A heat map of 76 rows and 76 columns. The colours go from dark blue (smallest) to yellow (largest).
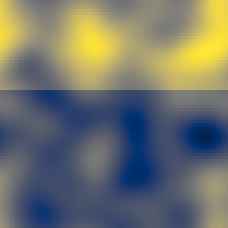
No lone cell stands out from its neighbours. The ninth with the highest average is the top right. The top part is higher, up to a seam about 40% of the way down.
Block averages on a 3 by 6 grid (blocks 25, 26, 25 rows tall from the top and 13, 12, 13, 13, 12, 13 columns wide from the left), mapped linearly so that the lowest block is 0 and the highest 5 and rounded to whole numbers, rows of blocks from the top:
335335 / 111011 / 101012
